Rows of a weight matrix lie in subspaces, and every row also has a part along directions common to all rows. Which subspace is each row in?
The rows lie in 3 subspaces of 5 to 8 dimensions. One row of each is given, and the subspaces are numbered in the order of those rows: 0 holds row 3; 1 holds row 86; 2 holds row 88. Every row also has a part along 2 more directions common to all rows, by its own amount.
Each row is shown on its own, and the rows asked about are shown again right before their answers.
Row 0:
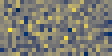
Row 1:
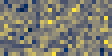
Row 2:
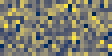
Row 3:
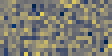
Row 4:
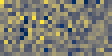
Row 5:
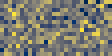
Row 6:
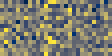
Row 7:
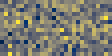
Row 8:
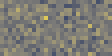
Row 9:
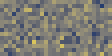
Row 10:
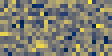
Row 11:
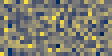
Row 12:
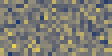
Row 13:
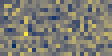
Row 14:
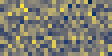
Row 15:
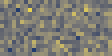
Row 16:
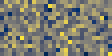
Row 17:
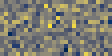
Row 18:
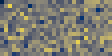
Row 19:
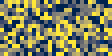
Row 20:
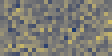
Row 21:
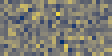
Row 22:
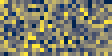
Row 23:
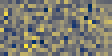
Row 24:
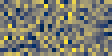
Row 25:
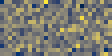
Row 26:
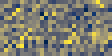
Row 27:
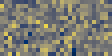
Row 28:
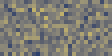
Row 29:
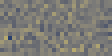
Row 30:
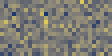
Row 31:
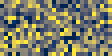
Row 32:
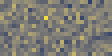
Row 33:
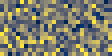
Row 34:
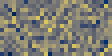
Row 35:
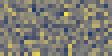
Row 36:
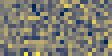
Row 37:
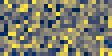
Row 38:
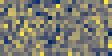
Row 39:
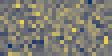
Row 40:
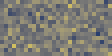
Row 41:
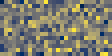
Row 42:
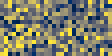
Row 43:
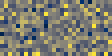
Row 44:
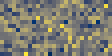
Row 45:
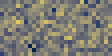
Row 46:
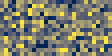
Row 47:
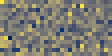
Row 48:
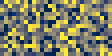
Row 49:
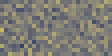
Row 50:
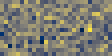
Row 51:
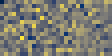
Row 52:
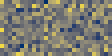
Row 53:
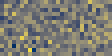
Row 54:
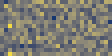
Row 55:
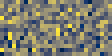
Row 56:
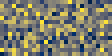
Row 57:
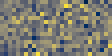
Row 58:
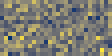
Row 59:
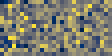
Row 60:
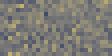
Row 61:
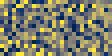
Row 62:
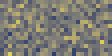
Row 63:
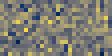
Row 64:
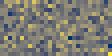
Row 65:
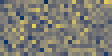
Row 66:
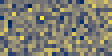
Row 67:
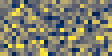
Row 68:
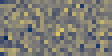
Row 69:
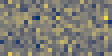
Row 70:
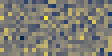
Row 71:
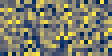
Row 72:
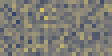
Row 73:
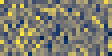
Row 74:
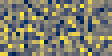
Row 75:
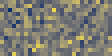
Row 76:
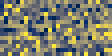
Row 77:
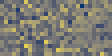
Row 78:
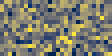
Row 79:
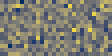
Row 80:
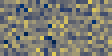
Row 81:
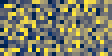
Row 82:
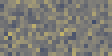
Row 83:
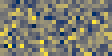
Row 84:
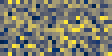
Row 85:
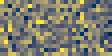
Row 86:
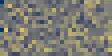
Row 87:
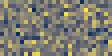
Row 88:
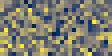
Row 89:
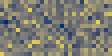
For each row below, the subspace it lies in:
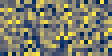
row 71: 0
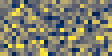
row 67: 2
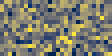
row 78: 2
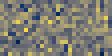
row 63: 2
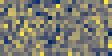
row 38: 2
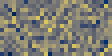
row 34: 0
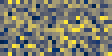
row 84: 2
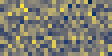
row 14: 2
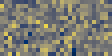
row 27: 2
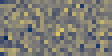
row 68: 1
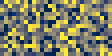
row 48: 2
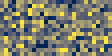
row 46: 0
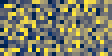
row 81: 1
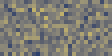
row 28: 0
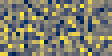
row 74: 1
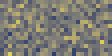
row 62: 2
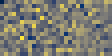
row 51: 1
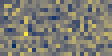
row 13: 1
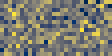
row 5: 2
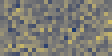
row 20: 1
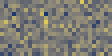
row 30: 0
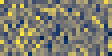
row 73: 2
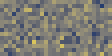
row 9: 0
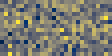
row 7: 2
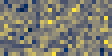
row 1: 2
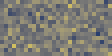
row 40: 2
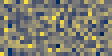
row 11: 1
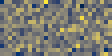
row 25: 1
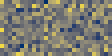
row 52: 1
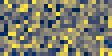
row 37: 2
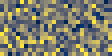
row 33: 2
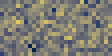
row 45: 0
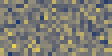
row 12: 2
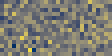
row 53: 1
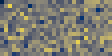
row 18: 1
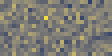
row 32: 2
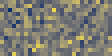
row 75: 0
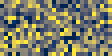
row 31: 2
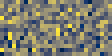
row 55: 1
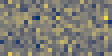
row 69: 2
